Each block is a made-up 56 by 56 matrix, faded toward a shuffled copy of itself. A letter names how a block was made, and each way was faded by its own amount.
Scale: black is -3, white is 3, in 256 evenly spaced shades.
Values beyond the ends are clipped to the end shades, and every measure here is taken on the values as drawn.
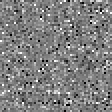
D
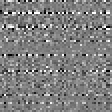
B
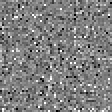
D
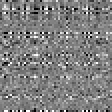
B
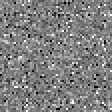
D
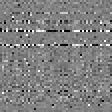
B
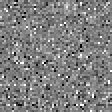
D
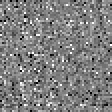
D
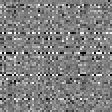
B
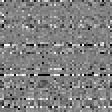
B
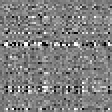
B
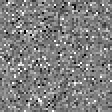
D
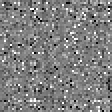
D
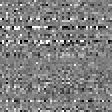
B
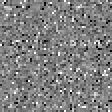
D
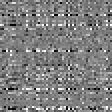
B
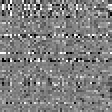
B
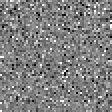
D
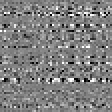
B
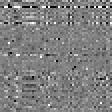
B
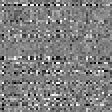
B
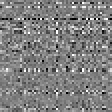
B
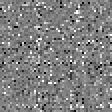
D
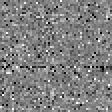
D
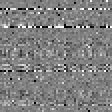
B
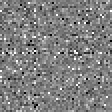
D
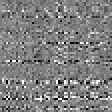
B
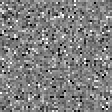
D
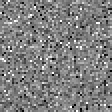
D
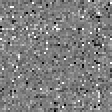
D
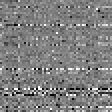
B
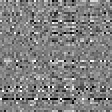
B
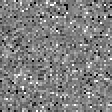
D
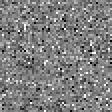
D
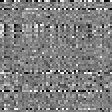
B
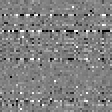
B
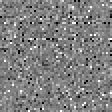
D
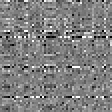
B
